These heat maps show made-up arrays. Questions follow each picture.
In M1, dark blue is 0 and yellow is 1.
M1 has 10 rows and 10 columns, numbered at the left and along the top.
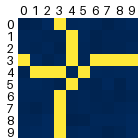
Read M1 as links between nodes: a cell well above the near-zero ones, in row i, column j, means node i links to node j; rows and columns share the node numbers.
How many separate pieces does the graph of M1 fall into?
1
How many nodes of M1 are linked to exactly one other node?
8
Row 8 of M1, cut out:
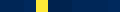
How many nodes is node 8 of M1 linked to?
1
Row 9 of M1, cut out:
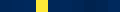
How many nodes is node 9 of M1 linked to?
1
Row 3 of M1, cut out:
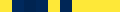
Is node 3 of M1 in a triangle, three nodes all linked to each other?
no
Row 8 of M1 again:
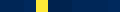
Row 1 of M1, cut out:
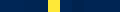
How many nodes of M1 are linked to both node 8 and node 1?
0
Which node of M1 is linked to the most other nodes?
node 3
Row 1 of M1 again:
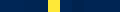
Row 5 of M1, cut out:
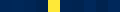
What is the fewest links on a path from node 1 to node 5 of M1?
2
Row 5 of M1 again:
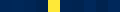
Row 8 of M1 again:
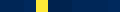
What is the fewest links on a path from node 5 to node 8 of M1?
3
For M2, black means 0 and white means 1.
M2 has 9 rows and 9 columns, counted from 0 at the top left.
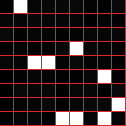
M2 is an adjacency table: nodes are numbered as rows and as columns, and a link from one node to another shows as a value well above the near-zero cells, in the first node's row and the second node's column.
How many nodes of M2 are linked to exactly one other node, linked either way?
3
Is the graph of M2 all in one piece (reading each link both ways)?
no
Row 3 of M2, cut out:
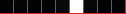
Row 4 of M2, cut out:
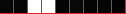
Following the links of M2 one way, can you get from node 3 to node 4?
yes
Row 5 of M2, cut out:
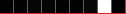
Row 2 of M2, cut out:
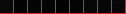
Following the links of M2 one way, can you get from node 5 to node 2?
yes
